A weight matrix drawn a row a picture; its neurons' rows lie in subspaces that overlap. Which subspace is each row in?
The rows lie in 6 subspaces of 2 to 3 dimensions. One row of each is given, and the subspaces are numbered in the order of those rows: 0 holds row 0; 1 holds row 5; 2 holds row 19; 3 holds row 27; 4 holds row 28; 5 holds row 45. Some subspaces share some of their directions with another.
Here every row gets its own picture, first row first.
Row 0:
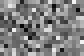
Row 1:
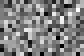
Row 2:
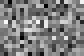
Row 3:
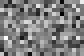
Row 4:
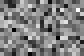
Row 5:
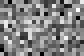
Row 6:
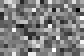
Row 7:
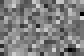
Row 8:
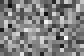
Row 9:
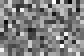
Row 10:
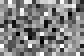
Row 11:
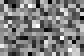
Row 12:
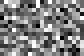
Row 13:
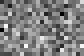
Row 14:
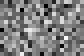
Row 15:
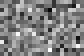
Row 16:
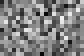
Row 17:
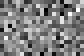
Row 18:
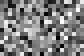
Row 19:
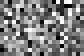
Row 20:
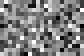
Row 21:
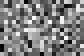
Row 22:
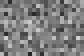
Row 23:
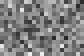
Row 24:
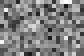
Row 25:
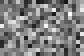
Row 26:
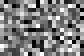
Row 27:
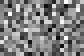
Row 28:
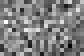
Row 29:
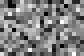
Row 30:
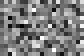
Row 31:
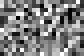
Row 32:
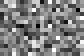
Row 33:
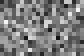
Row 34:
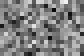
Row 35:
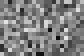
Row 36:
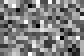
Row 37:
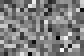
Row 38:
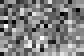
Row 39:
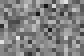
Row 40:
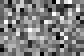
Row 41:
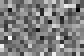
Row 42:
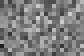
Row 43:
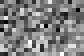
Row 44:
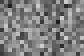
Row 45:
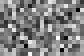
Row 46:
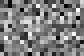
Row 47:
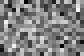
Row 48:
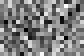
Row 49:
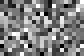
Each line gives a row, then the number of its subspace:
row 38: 4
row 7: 5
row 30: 0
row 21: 5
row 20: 5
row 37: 5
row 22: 1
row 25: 3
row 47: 2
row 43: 4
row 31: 2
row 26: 5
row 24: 3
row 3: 1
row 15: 1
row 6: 0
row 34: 3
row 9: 2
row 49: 2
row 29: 5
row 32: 0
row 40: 2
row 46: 1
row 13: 4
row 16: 2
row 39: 3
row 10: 3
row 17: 1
